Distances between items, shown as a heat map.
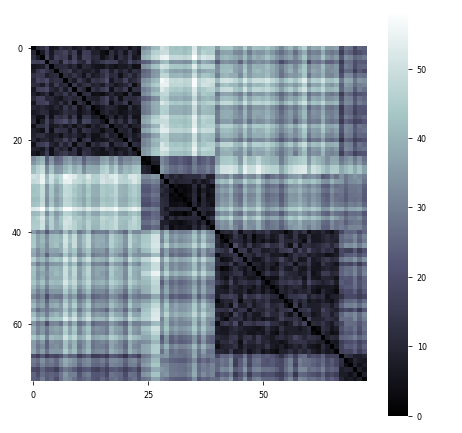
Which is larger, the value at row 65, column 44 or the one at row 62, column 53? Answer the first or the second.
the first
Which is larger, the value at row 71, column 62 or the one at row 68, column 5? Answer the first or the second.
the second
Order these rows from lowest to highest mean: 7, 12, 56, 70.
70, 56, 12, 7
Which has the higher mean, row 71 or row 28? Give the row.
28
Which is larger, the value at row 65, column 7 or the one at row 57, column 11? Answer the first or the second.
the first
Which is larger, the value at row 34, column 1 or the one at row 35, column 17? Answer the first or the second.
the second
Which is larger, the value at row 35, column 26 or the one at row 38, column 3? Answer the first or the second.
the second
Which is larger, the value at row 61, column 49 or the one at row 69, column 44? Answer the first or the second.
the second
